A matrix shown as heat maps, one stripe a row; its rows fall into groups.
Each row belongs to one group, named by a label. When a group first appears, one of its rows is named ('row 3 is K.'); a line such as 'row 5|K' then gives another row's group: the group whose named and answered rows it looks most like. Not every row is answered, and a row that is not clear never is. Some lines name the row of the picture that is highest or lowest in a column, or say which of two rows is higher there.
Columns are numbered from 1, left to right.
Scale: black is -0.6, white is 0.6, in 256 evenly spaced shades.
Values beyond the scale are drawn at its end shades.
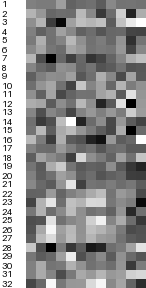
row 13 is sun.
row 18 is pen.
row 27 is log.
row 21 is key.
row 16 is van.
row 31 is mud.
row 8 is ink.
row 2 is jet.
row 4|ink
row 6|jet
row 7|van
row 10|pen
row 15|jet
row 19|ink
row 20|ink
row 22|log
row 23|log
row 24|jet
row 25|log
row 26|log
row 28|van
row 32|log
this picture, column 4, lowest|3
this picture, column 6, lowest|14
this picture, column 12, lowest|23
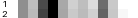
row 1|mud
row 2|mud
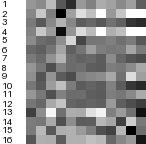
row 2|mud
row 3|ink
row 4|mud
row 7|ink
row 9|sun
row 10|ink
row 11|van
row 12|ink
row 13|log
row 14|sun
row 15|jet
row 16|log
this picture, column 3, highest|13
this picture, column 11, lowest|15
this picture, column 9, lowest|15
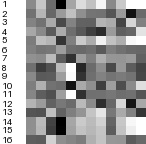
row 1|mud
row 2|jet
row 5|mud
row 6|ink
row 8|key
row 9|key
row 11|key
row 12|jet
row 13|log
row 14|mud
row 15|mud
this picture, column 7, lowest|4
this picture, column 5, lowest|10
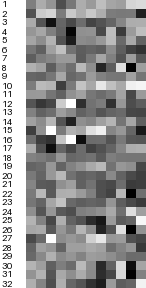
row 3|van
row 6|ink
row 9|sun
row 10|mud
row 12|key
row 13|ink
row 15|log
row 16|key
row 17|van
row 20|ink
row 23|ink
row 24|sun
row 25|van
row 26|jet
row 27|log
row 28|log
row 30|jet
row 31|jet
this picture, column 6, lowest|16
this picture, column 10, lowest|4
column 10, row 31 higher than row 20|Yes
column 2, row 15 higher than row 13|Yes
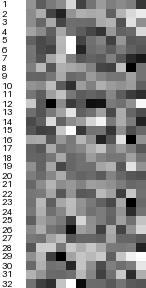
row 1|key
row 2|mud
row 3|sun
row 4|van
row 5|key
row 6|key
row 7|ink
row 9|sun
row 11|ink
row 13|key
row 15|key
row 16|jet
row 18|sun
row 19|sun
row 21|log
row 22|sun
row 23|jet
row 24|jet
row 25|pen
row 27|ink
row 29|mud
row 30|pen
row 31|jet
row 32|key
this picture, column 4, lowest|29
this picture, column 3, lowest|12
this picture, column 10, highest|16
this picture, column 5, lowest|26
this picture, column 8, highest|14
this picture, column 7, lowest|12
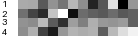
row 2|key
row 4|mud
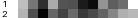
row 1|van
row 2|van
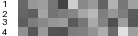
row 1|pen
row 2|log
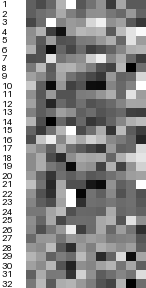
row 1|key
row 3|log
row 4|mud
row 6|van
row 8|jet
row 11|sun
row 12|van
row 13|ink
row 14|van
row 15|key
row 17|van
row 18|mud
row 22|key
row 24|ink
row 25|sun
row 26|key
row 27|log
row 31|pen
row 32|jet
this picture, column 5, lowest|19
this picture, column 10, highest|29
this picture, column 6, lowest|22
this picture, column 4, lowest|4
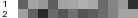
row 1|log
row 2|van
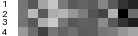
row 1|ink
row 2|jet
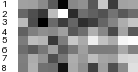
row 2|key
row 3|van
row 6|sun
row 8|pen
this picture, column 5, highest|2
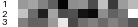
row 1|pen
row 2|van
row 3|key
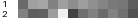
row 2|key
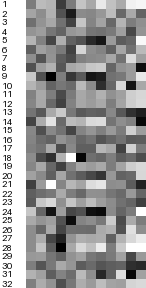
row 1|mud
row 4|jet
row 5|van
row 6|pen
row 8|log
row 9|van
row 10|jet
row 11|mud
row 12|mud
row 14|log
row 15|sun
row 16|ink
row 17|sun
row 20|van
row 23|log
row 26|sun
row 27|mud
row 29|jet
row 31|jet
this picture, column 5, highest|18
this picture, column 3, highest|21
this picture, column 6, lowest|18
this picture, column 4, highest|13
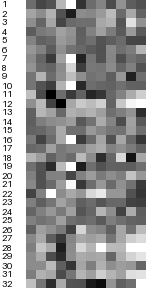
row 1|key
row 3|sun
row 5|ink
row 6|van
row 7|key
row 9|jet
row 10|key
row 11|van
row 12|mud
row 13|log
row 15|sun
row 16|key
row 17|log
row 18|jet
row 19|key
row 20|sun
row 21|key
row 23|ink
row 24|sun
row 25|ink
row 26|pen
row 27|mud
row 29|mud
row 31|mud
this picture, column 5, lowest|2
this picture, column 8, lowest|32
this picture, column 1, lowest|22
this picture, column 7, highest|22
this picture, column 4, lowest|12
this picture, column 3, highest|22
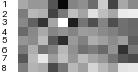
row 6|jet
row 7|log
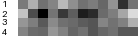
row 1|jet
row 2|van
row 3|van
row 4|ink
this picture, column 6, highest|1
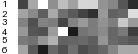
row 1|log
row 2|van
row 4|key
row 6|van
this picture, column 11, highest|3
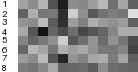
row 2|pen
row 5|key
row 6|log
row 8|ink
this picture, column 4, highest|8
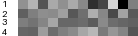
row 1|jet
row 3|ink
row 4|log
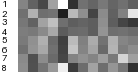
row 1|key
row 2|pen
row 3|ink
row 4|ink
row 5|pen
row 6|pen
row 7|sun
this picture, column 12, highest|2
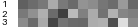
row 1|sun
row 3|sun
